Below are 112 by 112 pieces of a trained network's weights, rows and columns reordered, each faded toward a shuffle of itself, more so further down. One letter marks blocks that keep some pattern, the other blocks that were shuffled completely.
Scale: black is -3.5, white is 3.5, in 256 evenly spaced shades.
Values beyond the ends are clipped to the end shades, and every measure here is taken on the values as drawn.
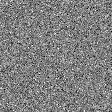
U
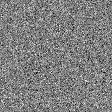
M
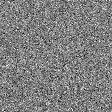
U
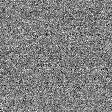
M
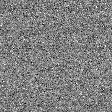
M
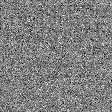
M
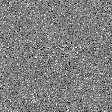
M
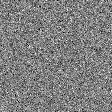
U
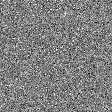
U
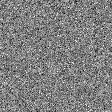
M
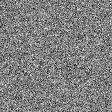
U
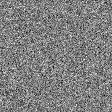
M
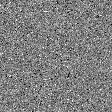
M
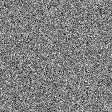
U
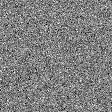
U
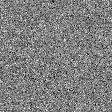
M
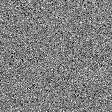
U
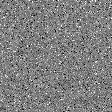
U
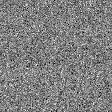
M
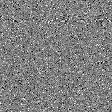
M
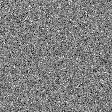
U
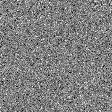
M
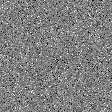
U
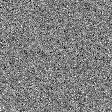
U
